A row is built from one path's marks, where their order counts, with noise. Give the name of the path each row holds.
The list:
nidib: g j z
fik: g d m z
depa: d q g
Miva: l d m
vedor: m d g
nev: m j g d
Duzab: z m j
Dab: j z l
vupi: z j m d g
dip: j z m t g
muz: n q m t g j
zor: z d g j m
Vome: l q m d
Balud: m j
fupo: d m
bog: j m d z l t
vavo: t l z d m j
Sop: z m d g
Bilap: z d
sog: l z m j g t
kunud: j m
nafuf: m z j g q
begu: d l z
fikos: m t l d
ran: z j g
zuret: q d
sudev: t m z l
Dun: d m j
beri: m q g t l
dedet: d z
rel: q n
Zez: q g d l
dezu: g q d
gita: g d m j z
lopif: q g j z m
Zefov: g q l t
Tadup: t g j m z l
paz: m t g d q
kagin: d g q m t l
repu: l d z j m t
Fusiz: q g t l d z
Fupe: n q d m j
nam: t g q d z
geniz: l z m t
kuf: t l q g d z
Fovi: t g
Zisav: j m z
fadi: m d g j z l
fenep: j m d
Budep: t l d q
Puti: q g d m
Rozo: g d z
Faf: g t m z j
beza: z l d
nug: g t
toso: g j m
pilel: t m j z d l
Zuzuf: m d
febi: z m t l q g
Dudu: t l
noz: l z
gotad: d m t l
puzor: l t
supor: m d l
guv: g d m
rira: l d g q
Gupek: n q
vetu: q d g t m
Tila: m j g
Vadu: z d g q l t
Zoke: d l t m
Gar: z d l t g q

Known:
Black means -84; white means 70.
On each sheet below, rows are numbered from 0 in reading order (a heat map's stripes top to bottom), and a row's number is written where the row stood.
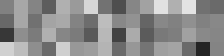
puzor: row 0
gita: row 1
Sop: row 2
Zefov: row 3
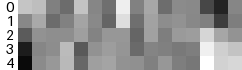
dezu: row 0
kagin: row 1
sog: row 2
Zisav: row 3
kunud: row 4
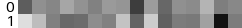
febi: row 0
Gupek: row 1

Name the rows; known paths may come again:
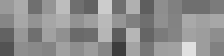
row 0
Rozo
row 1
toso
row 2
zor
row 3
geniz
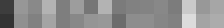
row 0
nev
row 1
bog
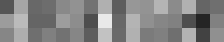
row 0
Zoke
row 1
depa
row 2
Fupe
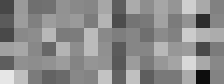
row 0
repu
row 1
paz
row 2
dip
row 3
kuf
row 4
sog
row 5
Gupek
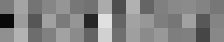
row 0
Vadu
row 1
fupo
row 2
kagin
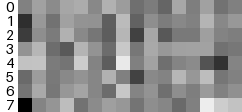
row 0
Faf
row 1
fadi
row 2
Sop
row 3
rira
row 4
dezu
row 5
vavo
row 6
gita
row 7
Zisav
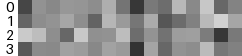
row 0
sudev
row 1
ran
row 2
Zefov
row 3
febi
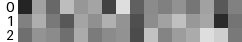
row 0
vedor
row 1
Budep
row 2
noz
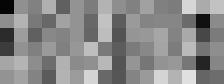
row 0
fenep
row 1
vetu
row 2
gotad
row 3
pilel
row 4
Fusiz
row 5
puzor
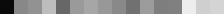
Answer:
kunud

